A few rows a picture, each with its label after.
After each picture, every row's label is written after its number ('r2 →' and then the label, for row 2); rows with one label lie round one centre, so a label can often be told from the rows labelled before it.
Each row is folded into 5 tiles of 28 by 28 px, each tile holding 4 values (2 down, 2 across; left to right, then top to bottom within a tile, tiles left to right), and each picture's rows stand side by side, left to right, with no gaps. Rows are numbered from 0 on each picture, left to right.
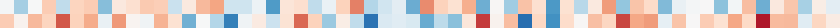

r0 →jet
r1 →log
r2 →log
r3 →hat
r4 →jet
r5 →jet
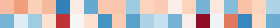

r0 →hat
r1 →hat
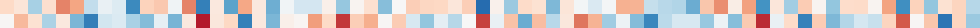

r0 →log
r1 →hat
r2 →jet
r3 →hat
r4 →log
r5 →hat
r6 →hat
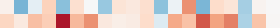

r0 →jet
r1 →jet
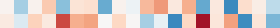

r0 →jet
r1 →hat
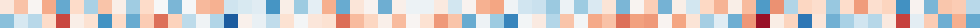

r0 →hat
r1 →log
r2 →jet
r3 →log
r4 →jet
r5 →hat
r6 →hat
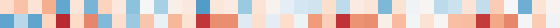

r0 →hat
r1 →jet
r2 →jet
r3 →jet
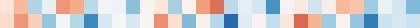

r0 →log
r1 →log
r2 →log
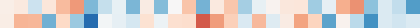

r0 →log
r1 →jet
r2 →log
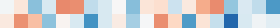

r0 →log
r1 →log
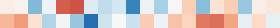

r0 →log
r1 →jet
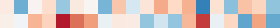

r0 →jet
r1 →hat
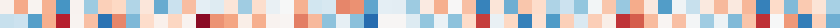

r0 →hat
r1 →jet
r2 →log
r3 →hat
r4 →jet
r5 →hat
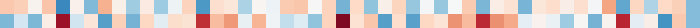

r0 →hat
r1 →jet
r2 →hat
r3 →jet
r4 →hat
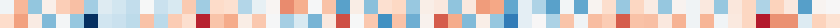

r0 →log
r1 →jet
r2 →hat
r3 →log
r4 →jet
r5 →jet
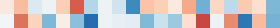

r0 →log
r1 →hat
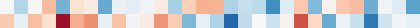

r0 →jet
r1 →log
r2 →log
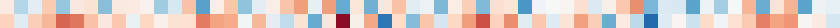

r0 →jet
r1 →jet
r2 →hat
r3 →jet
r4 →log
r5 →jet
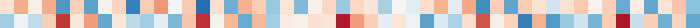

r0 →hat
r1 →hat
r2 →jet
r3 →hat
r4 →hat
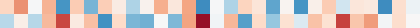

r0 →hat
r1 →hat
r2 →jet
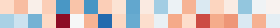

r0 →hat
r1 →jet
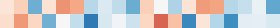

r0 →log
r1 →log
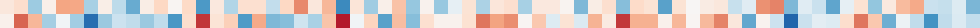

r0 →log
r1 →hat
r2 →hat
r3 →jet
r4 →jet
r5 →log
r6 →log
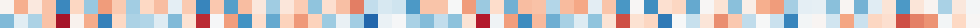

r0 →hat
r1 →hat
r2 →log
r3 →hat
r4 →hat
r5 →log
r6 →jet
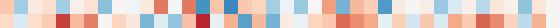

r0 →jet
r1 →hat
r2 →jet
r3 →jet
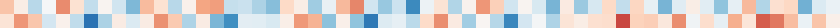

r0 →log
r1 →log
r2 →log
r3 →log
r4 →jet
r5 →jet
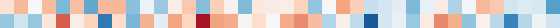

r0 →hat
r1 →jet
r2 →log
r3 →log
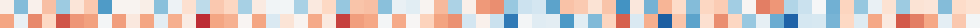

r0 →jet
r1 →jet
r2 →jet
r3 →log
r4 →hat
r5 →log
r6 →jet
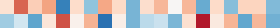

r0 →hat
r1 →hat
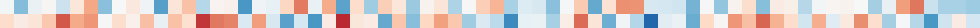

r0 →jet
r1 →jet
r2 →hat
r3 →log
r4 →log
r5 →jet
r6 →log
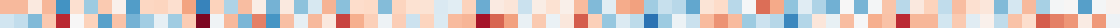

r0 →hat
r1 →hat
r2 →jet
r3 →jet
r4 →log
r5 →log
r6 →jet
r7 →jet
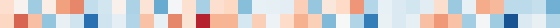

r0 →log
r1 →jet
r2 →log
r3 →log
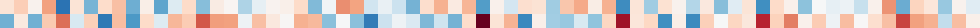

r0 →hat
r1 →jet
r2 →log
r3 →hat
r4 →hat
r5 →jet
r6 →jet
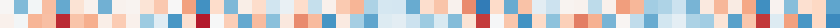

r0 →jet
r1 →hat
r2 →log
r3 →hat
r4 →log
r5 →hat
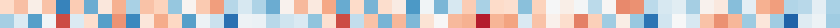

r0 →hat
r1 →log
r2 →hat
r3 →jet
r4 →log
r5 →log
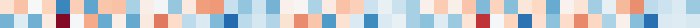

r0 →hat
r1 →log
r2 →log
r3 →hat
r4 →log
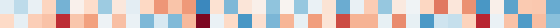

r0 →jet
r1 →hat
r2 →jet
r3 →hat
